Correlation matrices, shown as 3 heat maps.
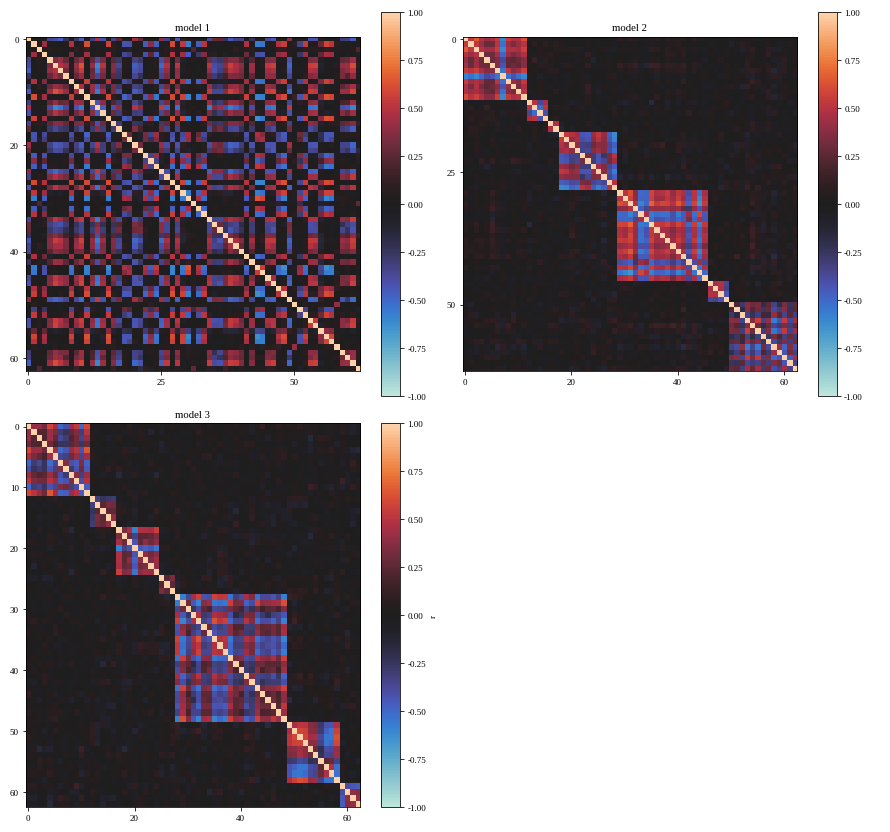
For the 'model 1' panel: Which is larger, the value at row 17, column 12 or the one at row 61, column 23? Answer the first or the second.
the second
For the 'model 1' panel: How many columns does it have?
63
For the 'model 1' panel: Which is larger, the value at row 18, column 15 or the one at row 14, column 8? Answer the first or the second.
the second
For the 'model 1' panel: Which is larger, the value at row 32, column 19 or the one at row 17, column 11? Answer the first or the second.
the first
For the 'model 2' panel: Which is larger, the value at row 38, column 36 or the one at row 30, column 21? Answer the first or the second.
the first
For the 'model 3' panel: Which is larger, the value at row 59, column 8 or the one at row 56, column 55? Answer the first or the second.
the second
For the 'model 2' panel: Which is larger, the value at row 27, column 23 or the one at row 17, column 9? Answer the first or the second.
the first
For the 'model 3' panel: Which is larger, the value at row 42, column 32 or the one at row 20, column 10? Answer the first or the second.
the first
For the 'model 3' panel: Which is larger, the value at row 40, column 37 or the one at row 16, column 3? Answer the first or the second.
the second
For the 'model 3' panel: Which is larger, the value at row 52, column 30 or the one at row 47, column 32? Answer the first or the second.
the first
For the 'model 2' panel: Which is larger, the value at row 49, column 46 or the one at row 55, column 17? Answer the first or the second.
the second
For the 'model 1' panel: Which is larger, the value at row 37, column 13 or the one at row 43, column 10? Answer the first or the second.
the second
